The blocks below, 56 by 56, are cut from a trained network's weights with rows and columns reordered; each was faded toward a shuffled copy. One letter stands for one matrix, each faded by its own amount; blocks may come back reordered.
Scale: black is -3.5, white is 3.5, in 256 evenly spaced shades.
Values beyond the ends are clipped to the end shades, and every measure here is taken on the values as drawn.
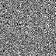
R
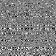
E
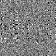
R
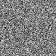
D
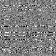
E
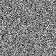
D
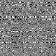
E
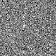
R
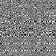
E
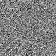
D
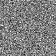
D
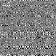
E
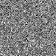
R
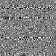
E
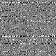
E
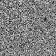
D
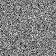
D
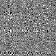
R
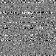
E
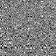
R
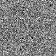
R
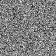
D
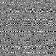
E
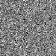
R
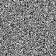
D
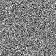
D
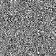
R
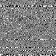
E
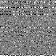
E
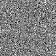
R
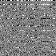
E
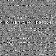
E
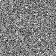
D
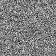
D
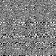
E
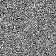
D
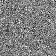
D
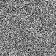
D
